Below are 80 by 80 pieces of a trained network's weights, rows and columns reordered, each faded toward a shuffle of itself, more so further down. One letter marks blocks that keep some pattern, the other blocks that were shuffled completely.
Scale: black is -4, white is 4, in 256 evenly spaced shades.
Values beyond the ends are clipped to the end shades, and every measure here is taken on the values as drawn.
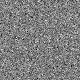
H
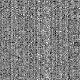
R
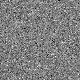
H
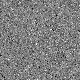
H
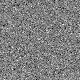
H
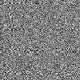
R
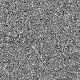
H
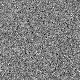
H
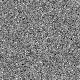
H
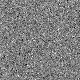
H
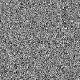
R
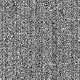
R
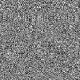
R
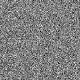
R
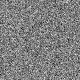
H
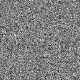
R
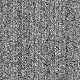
R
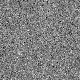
H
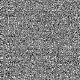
R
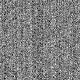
R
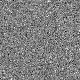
H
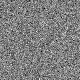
H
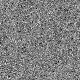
H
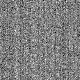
R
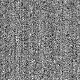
R
